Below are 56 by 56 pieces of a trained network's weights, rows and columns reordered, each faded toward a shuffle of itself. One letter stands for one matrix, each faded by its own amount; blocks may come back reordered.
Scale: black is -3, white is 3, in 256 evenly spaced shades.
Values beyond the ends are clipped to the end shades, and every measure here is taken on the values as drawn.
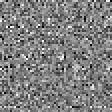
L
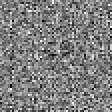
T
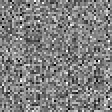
T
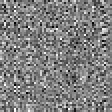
T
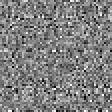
L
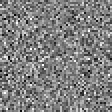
T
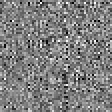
L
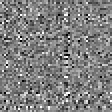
L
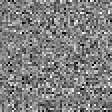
L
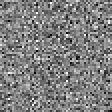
T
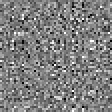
L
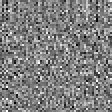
T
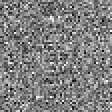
T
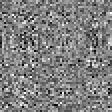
L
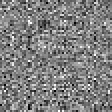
T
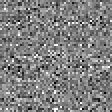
L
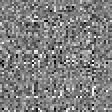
L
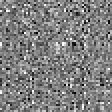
L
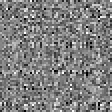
L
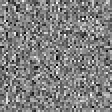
T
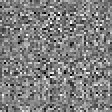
L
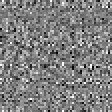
L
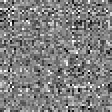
L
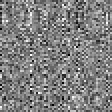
T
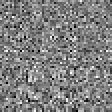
L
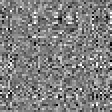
L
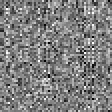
T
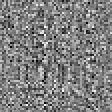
T
